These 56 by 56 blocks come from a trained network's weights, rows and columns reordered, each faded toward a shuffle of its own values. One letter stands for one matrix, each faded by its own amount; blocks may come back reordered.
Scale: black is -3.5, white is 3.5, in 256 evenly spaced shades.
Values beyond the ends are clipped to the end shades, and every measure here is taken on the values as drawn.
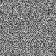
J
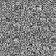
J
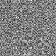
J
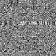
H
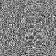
J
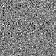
H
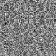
J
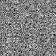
H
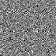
H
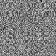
J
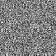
H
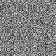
J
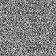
H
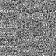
H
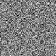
J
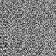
J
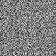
J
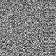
J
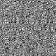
H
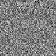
J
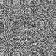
J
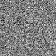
H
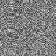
J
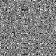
H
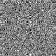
H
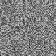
J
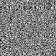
H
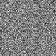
J
